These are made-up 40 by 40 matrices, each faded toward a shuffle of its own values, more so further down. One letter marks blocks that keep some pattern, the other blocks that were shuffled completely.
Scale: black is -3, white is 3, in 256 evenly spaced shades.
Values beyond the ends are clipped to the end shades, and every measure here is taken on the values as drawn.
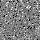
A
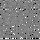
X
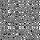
X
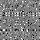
X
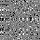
X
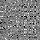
X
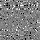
X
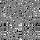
X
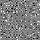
X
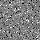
A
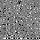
X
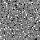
A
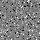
A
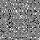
X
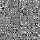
X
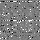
X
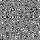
X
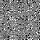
X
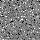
A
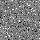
A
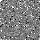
A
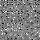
X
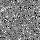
A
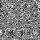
X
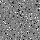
A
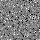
A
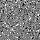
A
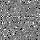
X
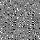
X
